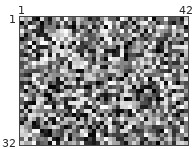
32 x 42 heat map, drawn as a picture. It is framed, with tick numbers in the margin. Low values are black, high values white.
The texture is fine-grained noise. The values spread evenly over their range. On average the colour sits 50% of the way up the scale. There is no overall slope. There are no regular stripes.
